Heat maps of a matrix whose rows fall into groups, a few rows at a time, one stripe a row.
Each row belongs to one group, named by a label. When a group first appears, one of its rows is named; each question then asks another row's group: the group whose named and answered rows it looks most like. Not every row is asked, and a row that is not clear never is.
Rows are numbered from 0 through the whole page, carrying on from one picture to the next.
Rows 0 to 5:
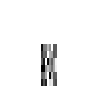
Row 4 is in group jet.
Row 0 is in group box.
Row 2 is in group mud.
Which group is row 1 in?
box
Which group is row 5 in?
box
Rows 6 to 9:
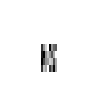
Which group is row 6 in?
jet
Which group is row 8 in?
box
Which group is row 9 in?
jet
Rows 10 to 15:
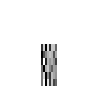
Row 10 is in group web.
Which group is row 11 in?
box
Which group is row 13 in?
mud
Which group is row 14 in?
web
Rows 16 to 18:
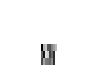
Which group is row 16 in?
jet
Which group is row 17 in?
mud
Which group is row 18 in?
jet
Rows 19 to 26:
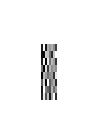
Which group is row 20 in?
mud
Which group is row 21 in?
web
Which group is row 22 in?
mud
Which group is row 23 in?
jet
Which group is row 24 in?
web
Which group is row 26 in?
web
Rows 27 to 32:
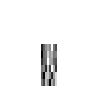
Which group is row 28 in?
box
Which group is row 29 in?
box
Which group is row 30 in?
web
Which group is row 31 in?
mud
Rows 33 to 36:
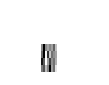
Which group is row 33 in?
mud
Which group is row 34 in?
mud
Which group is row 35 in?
jet
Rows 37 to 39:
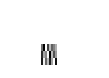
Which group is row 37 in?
mud
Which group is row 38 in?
jet
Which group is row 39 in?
web
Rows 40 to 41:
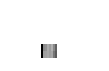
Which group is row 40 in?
box
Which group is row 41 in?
box
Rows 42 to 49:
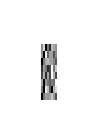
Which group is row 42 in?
web
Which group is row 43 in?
mud
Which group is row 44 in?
box
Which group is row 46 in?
web
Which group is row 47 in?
mud
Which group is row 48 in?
mud
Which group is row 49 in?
box
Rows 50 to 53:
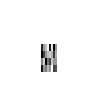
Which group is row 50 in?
jet
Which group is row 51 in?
box
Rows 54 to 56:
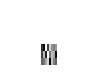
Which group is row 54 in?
mud
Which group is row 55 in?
web
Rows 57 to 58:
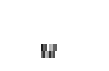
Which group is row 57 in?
box
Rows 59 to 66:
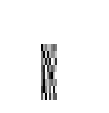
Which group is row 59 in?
box
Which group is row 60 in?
mud
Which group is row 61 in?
web
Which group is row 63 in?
mud
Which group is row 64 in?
mud
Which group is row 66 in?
web
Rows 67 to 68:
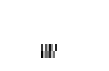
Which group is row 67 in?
web
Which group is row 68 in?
jet
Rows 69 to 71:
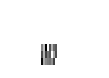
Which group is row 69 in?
web
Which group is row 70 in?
web
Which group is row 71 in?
jet
